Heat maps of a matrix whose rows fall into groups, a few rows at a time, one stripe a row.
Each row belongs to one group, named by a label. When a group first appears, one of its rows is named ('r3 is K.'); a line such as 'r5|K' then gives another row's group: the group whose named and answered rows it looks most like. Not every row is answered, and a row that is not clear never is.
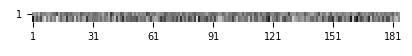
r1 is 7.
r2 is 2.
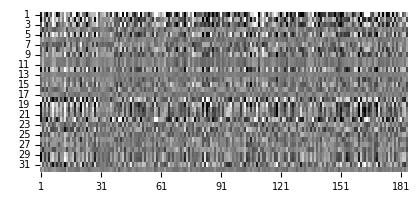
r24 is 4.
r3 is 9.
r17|7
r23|7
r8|9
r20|2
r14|2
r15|2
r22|9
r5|2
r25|2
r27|2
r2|2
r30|2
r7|4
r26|2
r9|2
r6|7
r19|2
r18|4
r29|2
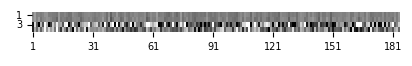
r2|7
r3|9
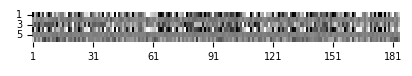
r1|9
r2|7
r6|4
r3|4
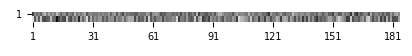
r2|4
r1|2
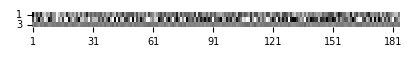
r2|9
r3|7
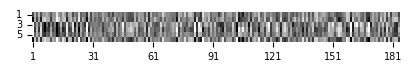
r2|2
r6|2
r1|2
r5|4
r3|4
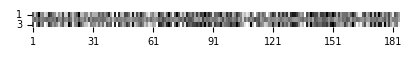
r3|9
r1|9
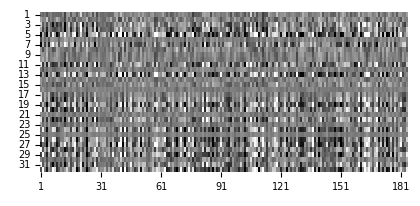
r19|9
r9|7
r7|2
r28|4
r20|4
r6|2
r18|4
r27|9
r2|7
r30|4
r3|4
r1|4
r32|9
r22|4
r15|4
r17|4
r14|7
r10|7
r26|9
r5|9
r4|4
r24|9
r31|4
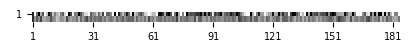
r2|2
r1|9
